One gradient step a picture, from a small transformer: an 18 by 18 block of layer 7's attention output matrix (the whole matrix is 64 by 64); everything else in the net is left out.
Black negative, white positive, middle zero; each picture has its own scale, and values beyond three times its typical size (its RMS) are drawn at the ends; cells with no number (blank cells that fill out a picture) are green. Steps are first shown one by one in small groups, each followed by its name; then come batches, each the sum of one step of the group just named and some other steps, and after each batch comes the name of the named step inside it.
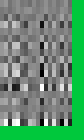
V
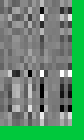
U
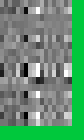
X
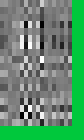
V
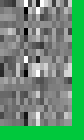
X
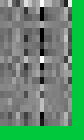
X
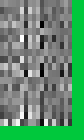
V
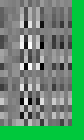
V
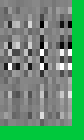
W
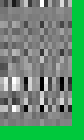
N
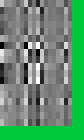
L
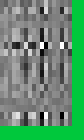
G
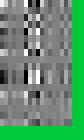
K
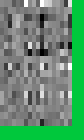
W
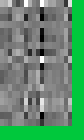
K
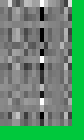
G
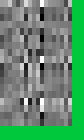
K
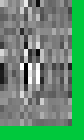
K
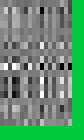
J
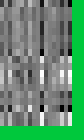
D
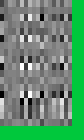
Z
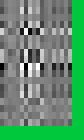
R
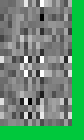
Z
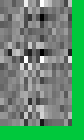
R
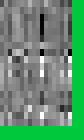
D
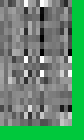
D
